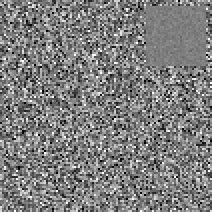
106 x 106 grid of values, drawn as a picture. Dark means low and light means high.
Odd patch: calmer, in the top right. Grain: fine. Mirror symmetry: none. Odd rows or columns: none. Calmest part: top right.
